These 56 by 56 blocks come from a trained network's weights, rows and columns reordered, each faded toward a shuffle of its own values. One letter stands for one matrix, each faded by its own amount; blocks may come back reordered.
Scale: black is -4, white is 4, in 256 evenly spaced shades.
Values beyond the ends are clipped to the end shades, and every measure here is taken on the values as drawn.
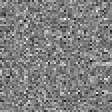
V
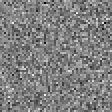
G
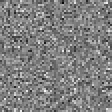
V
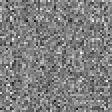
V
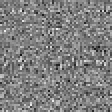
V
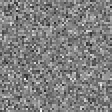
G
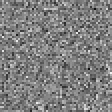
G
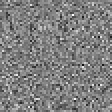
V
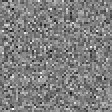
V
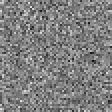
G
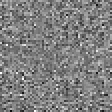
V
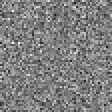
G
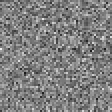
G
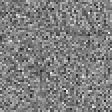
G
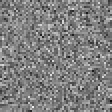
G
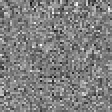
V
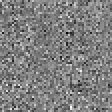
V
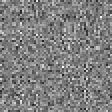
V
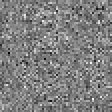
V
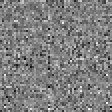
V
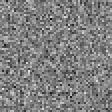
G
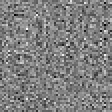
V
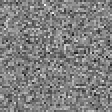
G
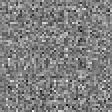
V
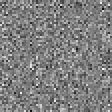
V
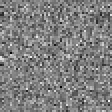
V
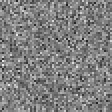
G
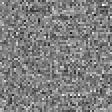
G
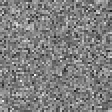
G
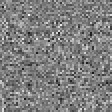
V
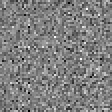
V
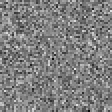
G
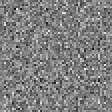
V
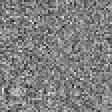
G
